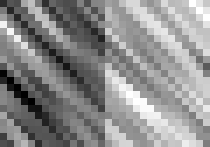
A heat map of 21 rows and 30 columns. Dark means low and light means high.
Roughest part: top left. Grain: diagonal, down to the right. Seam: vertical, 50% of the way across, the right part higher. Ninth with the lowest average: bottom left.
